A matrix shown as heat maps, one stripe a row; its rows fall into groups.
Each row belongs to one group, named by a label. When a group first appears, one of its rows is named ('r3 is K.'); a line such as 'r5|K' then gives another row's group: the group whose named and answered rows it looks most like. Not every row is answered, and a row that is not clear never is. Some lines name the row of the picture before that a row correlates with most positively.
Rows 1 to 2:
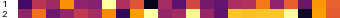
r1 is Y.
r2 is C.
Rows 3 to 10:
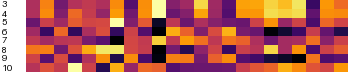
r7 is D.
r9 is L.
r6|L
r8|Y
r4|C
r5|Y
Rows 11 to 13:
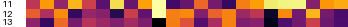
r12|D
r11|C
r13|L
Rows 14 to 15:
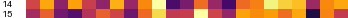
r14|C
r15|C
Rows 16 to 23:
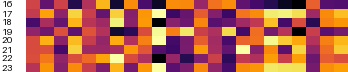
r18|Y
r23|C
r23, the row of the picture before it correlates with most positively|14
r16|L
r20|C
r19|D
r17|C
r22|Y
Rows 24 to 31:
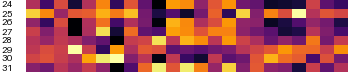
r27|L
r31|D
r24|L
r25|Y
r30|Y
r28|D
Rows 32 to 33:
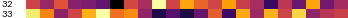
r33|Y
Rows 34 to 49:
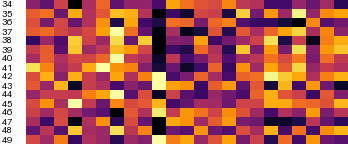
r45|C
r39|Y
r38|Y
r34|L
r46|D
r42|C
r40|Y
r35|Y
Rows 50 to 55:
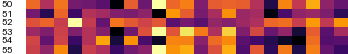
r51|L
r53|D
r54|L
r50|D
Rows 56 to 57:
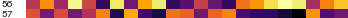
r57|L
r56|C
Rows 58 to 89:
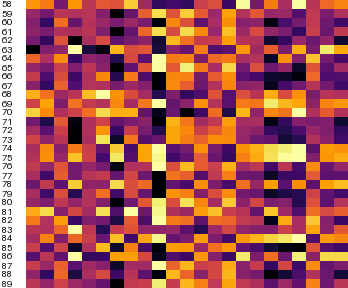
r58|Y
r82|D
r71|L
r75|C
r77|L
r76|D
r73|L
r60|L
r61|D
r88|L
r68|Y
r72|L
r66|L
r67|L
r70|Y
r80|D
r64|D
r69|C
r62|L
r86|Y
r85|L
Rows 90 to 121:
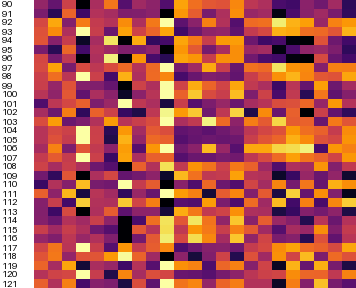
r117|C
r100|D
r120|C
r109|L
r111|D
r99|D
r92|C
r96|L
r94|L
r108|D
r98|C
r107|C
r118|Y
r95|L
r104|C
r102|D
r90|L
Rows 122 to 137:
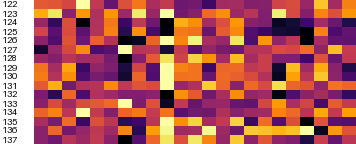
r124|L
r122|C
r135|D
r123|C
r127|Y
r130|D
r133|Y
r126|D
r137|D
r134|C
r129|D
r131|C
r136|C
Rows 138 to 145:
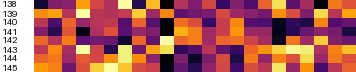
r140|L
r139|C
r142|D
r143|C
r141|L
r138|Y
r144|Y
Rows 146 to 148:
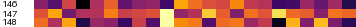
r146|L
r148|D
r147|C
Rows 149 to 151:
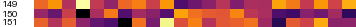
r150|L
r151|D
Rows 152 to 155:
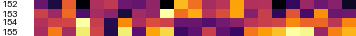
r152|L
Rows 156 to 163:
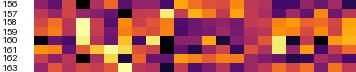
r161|Y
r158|C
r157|D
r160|Y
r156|L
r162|L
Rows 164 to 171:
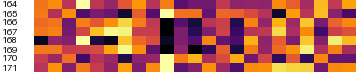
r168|Y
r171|C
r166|Y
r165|D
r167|Y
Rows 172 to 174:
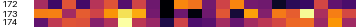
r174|Y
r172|L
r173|Y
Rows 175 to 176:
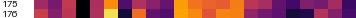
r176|L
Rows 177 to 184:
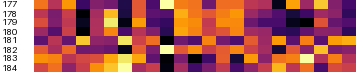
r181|Y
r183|Y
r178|L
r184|Y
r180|L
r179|L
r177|D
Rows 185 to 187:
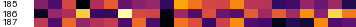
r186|Y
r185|L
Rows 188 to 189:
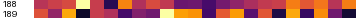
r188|C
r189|D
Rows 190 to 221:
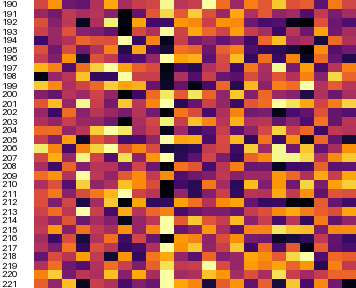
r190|C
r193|D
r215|C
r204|Y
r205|D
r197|Y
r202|L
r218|C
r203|D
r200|D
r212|L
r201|C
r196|D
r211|Y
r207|C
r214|D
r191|D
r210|Y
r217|D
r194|Y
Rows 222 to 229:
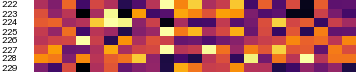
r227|C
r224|Y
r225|D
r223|L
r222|D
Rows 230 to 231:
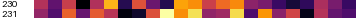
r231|D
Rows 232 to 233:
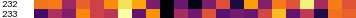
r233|Y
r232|Y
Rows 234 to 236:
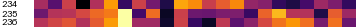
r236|Y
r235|Y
